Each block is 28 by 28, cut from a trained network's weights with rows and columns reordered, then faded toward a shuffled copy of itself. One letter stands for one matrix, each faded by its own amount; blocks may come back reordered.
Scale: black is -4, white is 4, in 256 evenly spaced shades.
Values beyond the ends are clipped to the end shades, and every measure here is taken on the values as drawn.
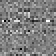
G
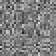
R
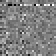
G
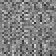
R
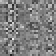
R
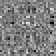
G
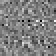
G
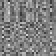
R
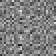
R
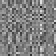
R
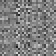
R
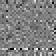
G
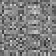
R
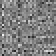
R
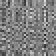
R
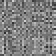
R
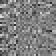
R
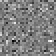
G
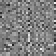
R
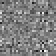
G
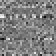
G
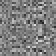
R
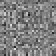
R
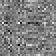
G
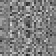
R
